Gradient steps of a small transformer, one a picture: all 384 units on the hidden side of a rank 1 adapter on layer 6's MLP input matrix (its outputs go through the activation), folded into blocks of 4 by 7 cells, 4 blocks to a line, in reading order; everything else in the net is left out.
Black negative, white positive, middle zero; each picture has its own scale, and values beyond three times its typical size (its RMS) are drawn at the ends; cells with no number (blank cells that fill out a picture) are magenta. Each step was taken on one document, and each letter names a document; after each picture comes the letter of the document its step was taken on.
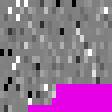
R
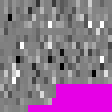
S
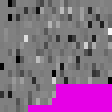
S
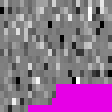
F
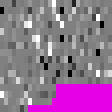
F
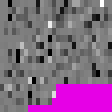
S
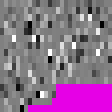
F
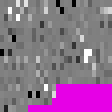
R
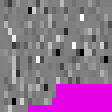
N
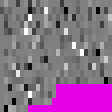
N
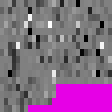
F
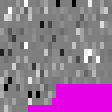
R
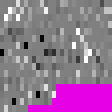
R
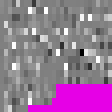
N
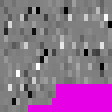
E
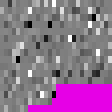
F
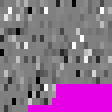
R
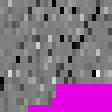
F
